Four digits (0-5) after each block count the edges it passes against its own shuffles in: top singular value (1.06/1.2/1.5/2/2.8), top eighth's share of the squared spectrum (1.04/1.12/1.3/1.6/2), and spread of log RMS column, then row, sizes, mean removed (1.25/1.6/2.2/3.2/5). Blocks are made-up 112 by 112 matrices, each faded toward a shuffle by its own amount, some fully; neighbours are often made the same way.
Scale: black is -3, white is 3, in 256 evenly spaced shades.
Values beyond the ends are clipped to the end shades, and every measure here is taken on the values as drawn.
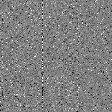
4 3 2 0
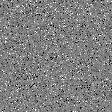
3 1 0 1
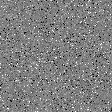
2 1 0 0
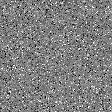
2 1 0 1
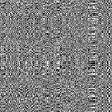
5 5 4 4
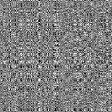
5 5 4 3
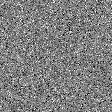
2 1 0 0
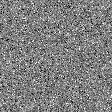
2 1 0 0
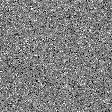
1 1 0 0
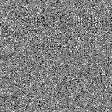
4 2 1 1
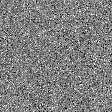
0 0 0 0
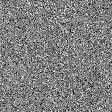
0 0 0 0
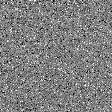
0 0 0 1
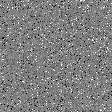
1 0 1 0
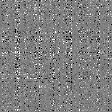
2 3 4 3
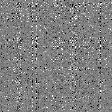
2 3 3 3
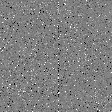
2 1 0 0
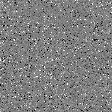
1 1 1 1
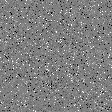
0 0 0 0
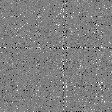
3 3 2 2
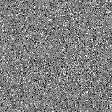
3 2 1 0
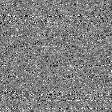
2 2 0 3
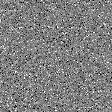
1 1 0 1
